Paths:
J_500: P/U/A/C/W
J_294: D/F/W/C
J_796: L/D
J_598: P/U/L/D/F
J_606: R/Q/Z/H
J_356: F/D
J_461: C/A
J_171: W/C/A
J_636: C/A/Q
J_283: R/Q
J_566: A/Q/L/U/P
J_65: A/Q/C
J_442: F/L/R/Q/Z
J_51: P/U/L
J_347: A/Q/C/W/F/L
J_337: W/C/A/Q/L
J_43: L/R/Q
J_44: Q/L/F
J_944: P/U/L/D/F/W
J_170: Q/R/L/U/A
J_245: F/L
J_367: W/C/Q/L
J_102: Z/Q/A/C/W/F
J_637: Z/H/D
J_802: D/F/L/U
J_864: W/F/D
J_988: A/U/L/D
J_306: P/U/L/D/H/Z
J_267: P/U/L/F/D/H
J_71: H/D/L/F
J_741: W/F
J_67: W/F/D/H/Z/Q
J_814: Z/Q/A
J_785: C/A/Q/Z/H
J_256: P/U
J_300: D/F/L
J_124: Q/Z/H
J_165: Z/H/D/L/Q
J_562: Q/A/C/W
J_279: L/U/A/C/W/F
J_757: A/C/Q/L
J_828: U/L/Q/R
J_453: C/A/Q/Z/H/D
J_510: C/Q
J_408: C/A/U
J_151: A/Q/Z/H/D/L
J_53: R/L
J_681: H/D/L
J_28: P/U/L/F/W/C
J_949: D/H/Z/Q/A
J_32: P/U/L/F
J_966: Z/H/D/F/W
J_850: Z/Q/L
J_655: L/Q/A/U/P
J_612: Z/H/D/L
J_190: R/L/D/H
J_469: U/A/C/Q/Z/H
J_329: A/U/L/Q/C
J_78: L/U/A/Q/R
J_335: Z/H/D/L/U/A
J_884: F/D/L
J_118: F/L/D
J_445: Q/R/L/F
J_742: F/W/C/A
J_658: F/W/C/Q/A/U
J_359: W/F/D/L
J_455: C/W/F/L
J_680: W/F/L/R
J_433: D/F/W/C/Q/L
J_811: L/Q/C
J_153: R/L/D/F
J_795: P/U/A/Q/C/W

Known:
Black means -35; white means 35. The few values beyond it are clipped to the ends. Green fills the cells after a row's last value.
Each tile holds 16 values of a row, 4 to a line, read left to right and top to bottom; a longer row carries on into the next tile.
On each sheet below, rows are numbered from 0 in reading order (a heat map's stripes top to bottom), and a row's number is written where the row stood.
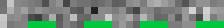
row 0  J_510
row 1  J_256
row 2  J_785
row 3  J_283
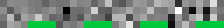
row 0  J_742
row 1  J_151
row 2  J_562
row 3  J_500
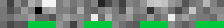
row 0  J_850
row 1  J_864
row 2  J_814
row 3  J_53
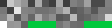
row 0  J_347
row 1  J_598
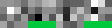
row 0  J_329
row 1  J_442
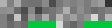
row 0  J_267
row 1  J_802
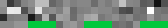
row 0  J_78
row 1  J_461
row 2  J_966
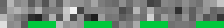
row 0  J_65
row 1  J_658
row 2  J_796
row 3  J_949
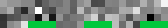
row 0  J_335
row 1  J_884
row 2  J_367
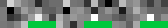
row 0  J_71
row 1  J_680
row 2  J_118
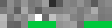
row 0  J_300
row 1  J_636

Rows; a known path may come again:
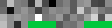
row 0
J_680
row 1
J_884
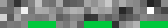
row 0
J_43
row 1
J_828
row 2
J_612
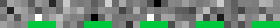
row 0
J_455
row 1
J_811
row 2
J_359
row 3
J_453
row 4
J_124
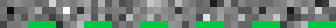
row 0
J_151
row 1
J_408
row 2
J_606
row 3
J_741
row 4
J_256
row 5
J_681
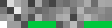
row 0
J_347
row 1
J_171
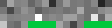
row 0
J_245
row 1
J_864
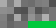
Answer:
J_267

